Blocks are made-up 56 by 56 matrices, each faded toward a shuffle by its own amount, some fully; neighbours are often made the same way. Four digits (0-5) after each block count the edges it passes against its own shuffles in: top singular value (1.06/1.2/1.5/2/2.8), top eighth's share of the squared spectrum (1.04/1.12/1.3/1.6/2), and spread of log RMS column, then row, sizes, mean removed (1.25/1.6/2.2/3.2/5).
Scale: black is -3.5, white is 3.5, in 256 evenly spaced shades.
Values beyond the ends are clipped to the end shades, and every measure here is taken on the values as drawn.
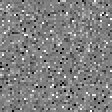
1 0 0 0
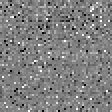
3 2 0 1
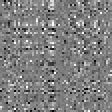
4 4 3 2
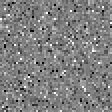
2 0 0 0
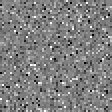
1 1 0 0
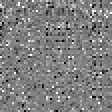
4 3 2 2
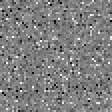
1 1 0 0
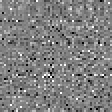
4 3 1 2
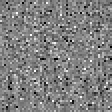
3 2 1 1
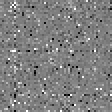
3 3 1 1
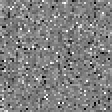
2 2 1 0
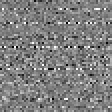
2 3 0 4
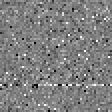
2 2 0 1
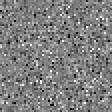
0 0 0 0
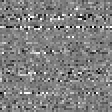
2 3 0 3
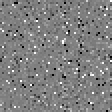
2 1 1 0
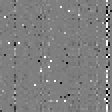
4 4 2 1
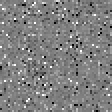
3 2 1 0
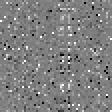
3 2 1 0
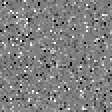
1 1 0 0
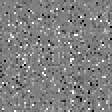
2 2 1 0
